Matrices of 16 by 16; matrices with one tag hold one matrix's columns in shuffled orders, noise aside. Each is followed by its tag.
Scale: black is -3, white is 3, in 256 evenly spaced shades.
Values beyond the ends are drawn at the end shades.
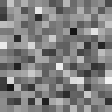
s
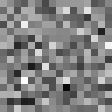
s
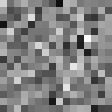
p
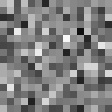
p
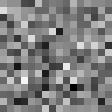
s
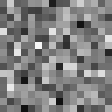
p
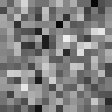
p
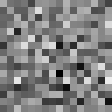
s
